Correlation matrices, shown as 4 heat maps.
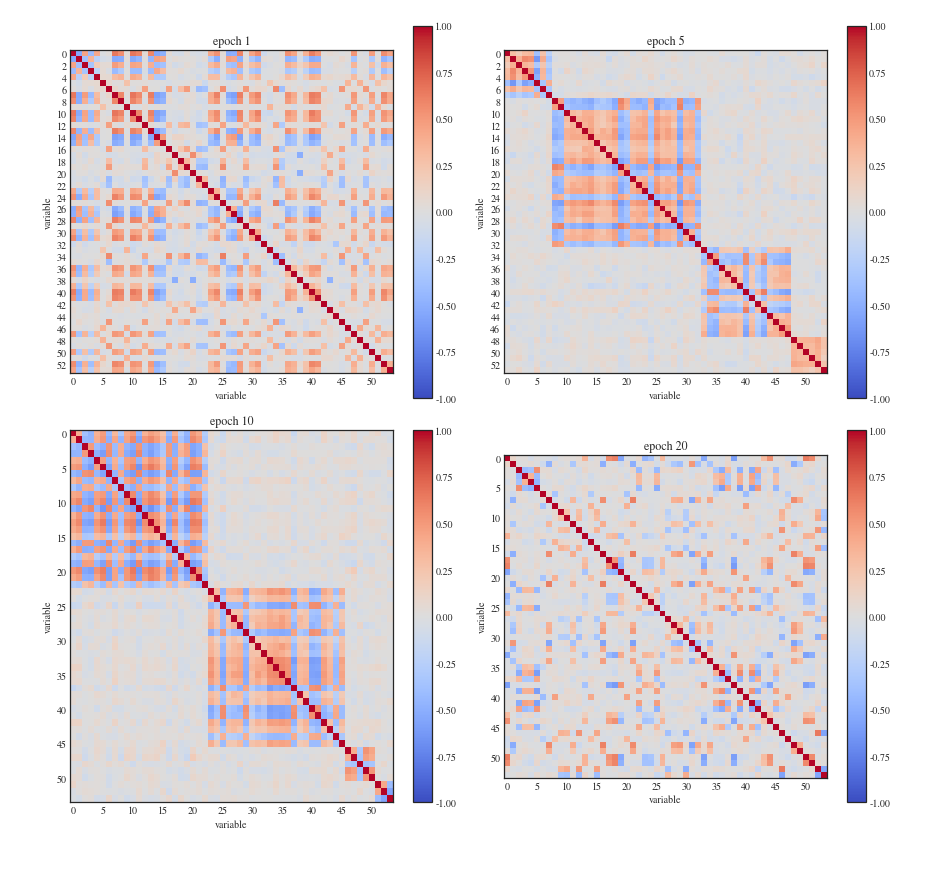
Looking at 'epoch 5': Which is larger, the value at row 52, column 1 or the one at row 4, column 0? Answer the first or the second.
the second
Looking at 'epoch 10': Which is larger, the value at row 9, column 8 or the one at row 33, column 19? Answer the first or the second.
the second
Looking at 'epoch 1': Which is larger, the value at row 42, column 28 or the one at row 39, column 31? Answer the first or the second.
the second
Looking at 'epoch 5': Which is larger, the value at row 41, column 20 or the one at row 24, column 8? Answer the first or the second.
the second
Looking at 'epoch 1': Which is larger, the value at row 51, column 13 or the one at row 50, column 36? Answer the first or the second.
the second
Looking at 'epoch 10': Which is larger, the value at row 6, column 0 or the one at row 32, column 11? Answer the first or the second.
the second
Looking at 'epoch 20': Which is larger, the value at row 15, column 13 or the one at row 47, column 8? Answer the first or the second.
the second
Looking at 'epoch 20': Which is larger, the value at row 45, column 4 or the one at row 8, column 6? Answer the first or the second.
the first
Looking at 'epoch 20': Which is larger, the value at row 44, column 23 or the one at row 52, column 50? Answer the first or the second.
the second
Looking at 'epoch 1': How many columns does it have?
54
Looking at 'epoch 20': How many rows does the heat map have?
54
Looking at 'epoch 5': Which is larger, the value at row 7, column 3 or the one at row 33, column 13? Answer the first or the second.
the second
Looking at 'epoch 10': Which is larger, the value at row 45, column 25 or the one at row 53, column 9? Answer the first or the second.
the second
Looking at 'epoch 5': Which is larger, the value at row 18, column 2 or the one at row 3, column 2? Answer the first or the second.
the second
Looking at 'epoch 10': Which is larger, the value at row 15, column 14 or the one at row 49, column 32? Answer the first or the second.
the first
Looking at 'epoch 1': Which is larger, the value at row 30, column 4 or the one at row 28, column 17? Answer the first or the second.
the first
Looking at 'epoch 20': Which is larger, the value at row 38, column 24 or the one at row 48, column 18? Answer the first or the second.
the first
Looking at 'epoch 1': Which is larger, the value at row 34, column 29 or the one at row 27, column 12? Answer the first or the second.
the first
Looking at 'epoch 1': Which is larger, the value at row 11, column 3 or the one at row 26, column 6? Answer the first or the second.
the second
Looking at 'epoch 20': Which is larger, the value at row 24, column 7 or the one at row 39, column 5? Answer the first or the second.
the first
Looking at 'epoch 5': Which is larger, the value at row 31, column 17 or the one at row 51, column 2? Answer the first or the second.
the first
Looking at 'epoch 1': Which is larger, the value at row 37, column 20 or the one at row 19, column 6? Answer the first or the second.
the second
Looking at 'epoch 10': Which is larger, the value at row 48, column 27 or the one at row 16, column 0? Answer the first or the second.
the first
